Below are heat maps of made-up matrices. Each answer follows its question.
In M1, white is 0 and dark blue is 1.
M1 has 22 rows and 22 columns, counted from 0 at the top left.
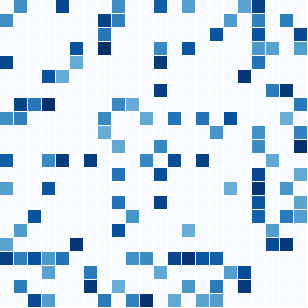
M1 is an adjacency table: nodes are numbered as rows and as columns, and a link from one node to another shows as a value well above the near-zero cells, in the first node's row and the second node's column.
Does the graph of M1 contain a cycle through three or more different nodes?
yes
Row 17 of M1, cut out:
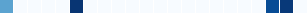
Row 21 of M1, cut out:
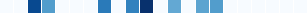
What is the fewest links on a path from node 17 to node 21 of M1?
3
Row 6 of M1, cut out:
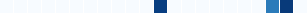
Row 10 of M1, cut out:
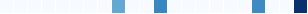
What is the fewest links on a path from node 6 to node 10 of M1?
2
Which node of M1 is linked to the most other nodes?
node 18
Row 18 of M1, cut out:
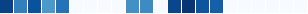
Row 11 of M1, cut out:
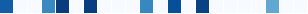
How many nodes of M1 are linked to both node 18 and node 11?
6
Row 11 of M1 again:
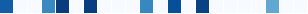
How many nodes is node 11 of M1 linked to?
8
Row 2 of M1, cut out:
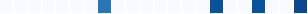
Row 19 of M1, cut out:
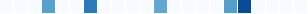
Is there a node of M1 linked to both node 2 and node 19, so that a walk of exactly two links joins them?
no
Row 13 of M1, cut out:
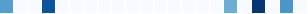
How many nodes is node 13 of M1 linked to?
5
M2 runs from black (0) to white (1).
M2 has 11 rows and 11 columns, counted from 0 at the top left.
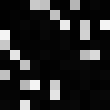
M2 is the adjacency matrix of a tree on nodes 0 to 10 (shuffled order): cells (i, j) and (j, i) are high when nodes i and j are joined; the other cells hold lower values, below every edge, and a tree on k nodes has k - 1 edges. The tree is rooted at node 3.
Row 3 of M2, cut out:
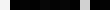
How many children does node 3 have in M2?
2
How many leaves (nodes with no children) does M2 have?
6
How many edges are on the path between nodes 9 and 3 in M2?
3
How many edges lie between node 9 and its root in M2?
3
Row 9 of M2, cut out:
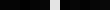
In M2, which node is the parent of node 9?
5
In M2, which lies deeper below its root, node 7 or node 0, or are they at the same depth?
node 7
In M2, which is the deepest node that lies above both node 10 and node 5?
8
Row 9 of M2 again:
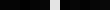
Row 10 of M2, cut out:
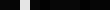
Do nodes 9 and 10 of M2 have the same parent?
no
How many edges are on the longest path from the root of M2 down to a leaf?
3
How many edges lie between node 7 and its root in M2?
2
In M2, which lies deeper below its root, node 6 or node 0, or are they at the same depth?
node 6
